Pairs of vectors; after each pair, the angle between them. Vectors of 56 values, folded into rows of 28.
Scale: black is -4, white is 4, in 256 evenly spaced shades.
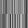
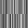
nearly parallel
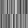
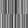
nearly opposite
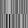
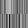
nearly parallel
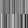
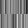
partly opposed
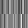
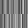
nearly parallel
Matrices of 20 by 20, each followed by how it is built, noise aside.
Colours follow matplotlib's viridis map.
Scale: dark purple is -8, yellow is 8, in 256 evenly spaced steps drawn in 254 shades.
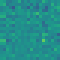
low rank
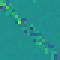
banded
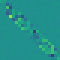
banded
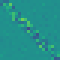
banded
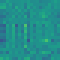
low rank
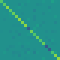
diagonal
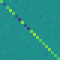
diagonal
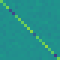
diagonal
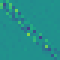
banded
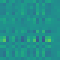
low rank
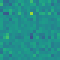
low rank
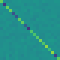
diagonal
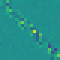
banded
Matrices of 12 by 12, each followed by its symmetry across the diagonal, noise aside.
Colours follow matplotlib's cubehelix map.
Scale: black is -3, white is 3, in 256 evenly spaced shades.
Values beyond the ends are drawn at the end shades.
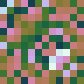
symmetric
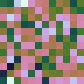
neither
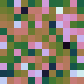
neither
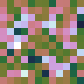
neither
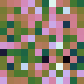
antisymmetric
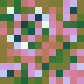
symmetric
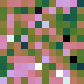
antisymmetric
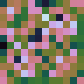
symmetric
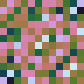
symmetric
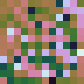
antisymmetric
